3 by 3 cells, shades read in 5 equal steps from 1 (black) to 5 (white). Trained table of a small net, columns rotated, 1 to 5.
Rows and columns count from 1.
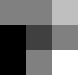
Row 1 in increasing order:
3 3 4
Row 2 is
1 2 3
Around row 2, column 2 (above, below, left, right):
3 3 1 3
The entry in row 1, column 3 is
4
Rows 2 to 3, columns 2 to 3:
2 3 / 3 5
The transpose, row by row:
3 1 1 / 3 2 3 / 4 3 5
